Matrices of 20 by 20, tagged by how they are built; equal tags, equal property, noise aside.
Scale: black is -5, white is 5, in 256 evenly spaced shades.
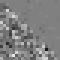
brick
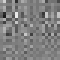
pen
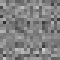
pen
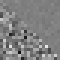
brick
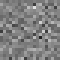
pen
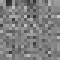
pen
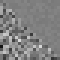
brick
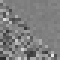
brick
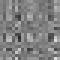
pen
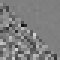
brick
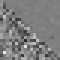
brick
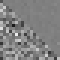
brick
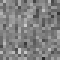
pen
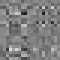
pen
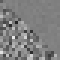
brick
